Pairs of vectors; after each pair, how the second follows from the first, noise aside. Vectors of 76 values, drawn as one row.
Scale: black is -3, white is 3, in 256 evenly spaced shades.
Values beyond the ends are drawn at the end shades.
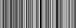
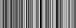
copied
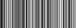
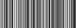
reversed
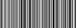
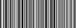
reversed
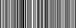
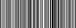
reversed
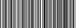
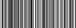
reversed
